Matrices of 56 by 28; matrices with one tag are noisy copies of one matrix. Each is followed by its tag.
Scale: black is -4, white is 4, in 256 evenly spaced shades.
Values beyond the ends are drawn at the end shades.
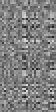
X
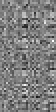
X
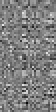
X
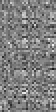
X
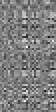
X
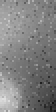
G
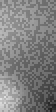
G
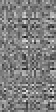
X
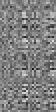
X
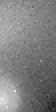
G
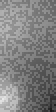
G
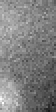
G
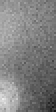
G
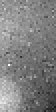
G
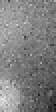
G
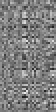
X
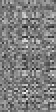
X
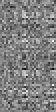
X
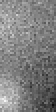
G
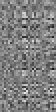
X
